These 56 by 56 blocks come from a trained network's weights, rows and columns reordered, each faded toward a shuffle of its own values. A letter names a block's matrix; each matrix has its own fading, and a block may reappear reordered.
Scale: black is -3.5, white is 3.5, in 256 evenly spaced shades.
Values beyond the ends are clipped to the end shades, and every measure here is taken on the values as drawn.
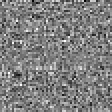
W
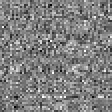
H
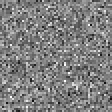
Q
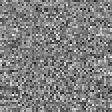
H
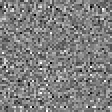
W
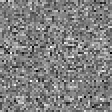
W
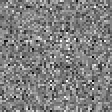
W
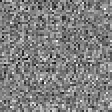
W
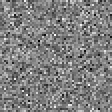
Q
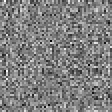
H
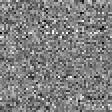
W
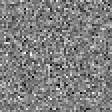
Q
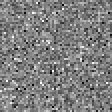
Q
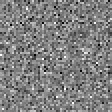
Q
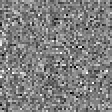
Q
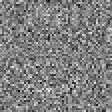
H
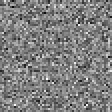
W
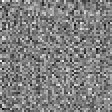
H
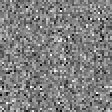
Q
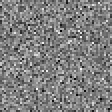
Q
